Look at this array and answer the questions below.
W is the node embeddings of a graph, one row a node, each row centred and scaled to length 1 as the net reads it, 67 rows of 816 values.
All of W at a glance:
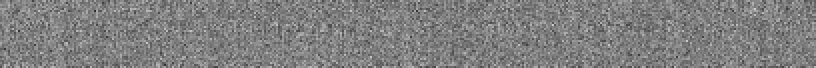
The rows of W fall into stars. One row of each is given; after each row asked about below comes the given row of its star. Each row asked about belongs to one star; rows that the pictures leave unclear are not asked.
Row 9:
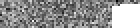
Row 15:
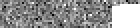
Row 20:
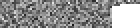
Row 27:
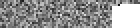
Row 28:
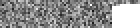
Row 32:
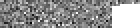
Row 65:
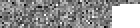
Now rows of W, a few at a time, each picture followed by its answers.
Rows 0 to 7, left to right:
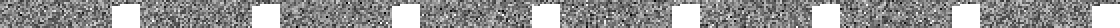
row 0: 65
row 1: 65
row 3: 9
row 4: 32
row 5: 9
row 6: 32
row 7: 65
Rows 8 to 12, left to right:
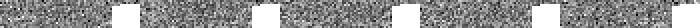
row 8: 9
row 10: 15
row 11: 65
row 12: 15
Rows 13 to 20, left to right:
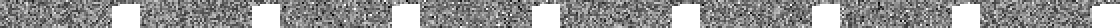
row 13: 32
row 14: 9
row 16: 15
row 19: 27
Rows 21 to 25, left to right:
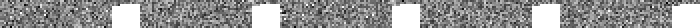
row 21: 65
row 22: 28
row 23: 28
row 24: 20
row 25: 27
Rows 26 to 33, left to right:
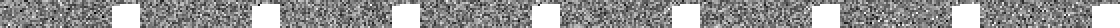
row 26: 9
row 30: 9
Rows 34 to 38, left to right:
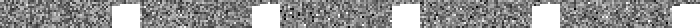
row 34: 32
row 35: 27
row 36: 28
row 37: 27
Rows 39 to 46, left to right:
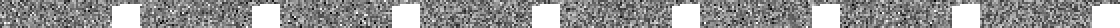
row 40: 9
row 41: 15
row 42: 32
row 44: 9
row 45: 32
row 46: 27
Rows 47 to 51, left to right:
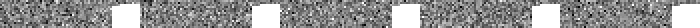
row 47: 32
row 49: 20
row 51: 20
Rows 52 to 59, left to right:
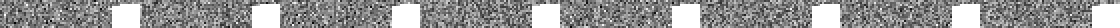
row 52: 32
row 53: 20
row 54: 27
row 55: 28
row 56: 65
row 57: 27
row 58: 27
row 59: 15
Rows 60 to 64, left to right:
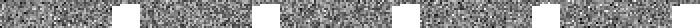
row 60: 27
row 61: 20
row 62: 65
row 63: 27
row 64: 65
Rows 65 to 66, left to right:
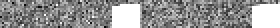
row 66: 28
